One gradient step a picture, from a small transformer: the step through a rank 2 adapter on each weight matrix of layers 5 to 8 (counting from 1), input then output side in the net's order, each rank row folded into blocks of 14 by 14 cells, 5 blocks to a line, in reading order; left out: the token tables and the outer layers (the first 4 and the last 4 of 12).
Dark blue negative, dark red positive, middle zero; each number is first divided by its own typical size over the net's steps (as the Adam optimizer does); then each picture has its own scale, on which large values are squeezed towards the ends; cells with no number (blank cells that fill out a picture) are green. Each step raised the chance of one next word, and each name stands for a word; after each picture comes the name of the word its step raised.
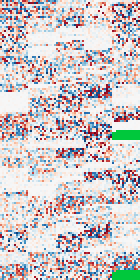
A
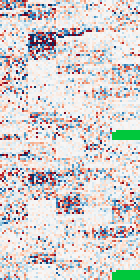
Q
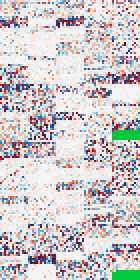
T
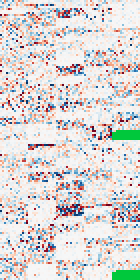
Q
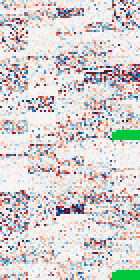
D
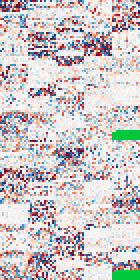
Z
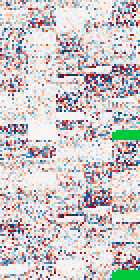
D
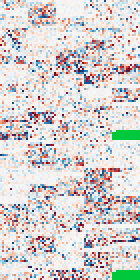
D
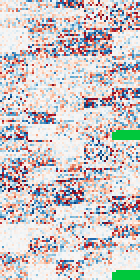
Z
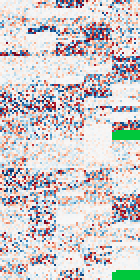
Z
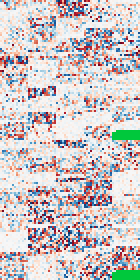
Z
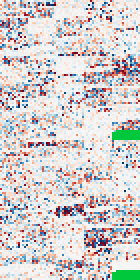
D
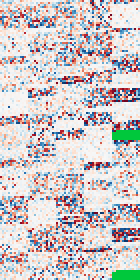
T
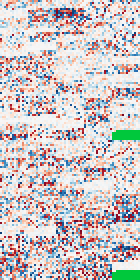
T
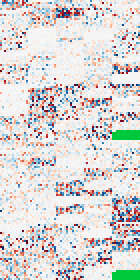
Q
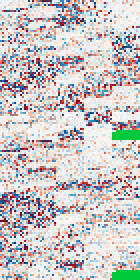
Z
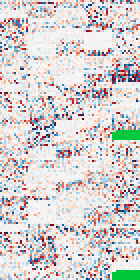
Q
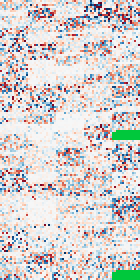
Q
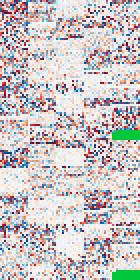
A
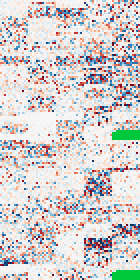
D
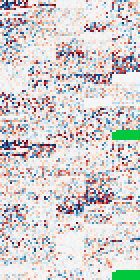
D
